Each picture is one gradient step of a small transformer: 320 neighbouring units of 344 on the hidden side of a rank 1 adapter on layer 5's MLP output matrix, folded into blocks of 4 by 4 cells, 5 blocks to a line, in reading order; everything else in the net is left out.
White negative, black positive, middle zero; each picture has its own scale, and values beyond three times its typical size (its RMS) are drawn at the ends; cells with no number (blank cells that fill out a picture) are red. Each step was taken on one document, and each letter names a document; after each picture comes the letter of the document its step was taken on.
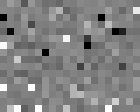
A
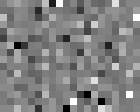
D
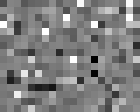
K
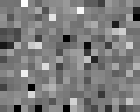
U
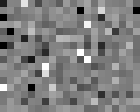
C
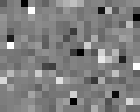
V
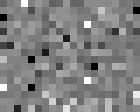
C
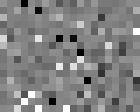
D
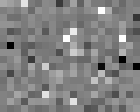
V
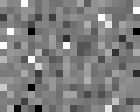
A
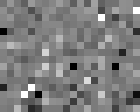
C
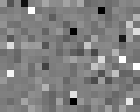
V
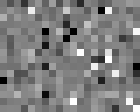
V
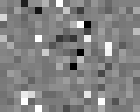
D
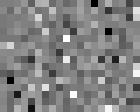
K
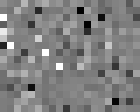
U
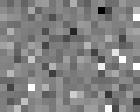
V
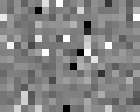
D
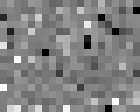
A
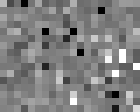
V
